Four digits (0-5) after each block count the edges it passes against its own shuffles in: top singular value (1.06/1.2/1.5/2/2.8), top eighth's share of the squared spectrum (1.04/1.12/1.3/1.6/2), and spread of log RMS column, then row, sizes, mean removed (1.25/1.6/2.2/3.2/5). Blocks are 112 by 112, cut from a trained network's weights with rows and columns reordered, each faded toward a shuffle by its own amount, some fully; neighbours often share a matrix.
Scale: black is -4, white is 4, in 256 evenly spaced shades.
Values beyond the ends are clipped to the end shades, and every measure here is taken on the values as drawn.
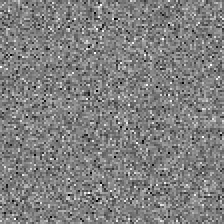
3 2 1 1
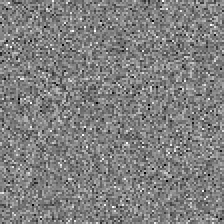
2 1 0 0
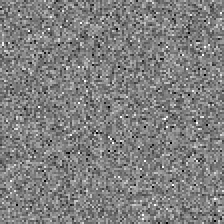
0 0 0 0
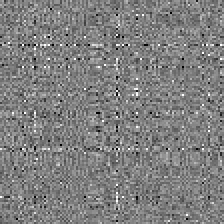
4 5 3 3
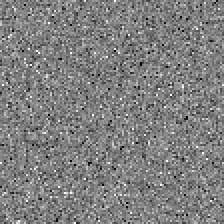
0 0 0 0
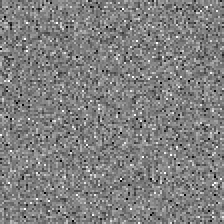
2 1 0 0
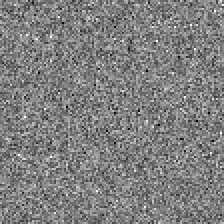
1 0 0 0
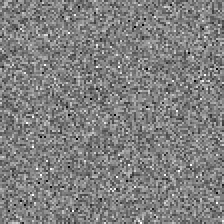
0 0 0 0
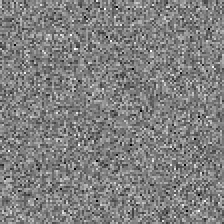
3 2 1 1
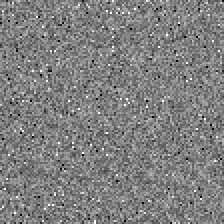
0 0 0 0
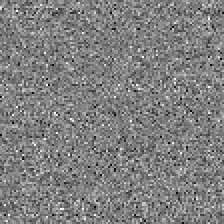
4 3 1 2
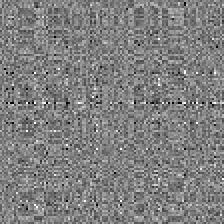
5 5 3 3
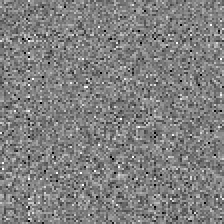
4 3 1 2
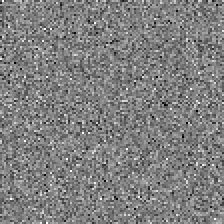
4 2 0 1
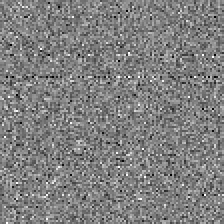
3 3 1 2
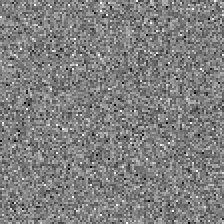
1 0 0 0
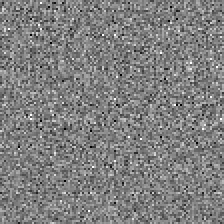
3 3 1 2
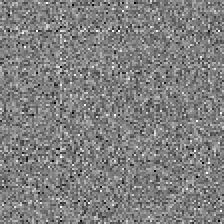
4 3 2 2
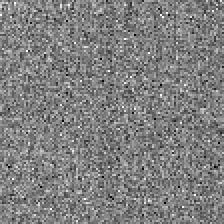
2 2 0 1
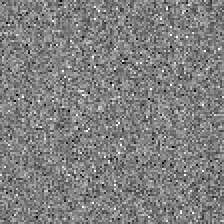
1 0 0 0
